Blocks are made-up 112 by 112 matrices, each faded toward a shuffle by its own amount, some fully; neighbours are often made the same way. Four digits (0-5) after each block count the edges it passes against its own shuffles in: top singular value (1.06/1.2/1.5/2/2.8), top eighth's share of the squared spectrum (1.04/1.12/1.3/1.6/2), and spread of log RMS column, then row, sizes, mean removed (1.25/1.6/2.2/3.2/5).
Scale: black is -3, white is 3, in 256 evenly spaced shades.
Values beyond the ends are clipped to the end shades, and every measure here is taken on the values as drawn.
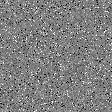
1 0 0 0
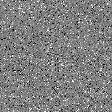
3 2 1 0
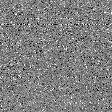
2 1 0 2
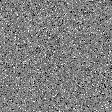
0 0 0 0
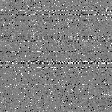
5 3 1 3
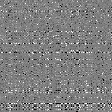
5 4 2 3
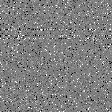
4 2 0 2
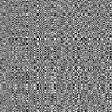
5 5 4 4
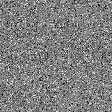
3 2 0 0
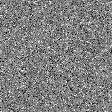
2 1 0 0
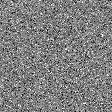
1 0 0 0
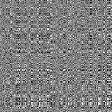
5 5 4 4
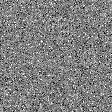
1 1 0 0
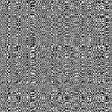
5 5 4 4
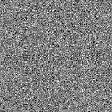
4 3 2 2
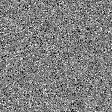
2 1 0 0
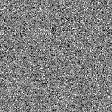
3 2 0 1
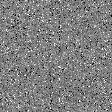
1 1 1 0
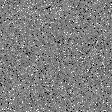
0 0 0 0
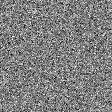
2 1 0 0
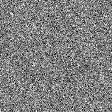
3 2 1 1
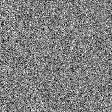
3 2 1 0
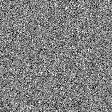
2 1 0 0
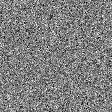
0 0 0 0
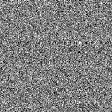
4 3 1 2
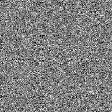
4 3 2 2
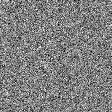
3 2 0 0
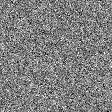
0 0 0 0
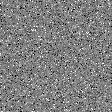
0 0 0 0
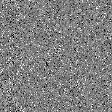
0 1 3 0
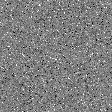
0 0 0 0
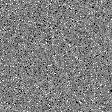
0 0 1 0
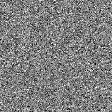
3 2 1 1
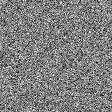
0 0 0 0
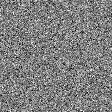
1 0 0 0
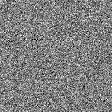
3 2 0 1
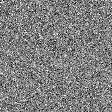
1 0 0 0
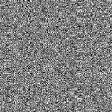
4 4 2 3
